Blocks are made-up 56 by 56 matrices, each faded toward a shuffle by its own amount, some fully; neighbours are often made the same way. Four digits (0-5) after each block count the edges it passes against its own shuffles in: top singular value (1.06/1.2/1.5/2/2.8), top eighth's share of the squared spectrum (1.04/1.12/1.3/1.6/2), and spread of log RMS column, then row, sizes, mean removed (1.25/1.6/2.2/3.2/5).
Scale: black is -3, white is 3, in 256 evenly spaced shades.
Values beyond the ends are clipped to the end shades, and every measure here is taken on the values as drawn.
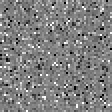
3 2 1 0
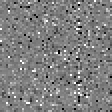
3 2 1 0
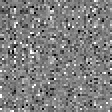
3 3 2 0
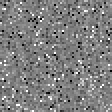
0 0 0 0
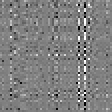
5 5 3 2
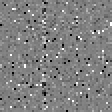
2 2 1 0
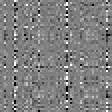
4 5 4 2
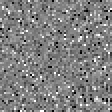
2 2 0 0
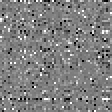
4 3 2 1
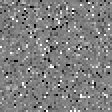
1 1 0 1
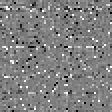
3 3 0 1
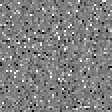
0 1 0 0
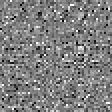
3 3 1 2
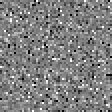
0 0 0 0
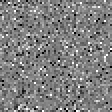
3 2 1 0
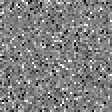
2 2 0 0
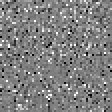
3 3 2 1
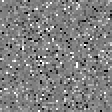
1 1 0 0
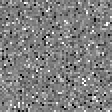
1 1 0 0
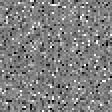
2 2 1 0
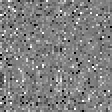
3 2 1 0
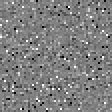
0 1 0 0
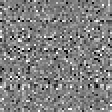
4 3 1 2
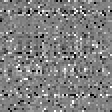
3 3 1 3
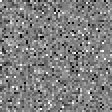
2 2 0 0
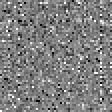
3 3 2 1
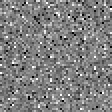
0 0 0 0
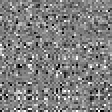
4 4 2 3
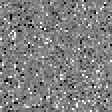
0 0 0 0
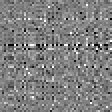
4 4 2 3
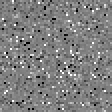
0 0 0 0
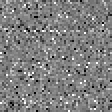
2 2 0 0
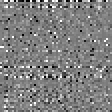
4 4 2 3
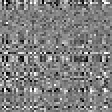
4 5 3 4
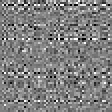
5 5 3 4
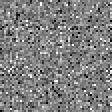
3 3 1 1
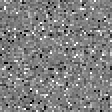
2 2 0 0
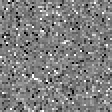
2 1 0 0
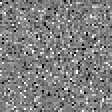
2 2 0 0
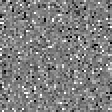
2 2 1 0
